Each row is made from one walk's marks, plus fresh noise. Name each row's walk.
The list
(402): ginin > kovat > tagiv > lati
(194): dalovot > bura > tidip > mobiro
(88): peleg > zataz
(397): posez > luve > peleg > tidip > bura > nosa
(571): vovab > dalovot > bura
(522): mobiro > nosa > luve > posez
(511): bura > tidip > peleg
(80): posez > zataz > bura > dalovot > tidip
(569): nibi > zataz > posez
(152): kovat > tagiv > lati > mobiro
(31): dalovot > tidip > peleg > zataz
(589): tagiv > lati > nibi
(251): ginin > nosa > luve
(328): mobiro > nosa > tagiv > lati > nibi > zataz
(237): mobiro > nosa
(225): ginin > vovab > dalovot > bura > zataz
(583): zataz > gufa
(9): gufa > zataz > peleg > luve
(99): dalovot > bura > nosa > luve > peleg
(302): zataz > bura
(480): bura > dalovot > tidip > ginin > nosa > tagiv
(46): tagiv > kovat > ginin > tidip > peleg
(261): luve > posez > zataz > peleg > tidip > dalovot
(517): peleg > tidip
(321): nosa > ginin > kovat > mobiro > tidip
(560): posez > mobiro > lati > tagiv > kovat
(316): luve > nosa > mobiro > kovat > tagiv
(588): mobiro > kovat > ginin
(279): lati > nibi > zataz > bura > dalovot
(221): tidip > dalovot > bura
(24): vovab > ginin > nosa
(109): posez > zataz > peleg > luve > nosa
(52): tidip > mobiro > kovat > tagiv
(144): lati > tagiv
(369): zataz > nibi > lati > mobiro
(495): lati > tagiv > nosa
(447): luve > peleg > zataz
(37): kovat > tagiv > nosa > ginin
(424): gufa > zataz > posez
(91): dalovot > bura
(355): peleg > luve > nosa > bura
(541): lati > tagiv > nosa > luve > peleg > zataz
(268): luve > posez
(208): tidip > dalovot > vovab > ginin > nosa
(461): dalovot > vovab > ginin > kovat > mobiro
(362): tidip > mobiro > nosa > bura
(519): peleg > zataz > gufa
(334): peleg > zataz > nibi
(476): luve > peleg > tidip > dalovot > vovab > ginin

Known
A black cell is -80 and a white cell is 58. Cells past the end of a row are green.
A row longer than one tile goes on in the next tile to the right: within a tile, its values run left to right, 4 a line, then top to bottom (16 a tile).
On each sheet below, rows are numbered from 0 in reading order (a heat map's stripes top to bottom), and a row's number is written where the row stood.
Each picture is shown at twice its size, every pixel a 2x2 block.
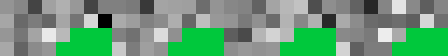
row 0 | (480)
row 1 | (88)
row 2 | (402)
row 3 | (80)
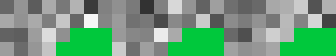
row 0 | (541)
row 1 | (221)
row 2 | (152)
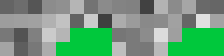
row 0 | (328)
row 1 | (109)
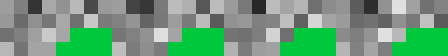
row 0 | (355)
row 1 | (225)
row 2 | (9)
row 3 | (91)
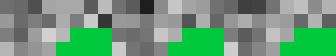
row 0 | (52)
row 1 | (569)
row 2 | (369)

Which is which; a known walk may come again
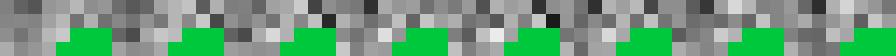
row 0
(237)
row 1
(152)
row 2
(402)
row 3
(88)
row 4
(46)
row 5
(355)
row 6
(268)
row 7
(424)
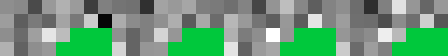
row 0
(480)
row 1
(334)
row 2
(31)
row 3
(221)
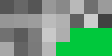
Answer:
(328)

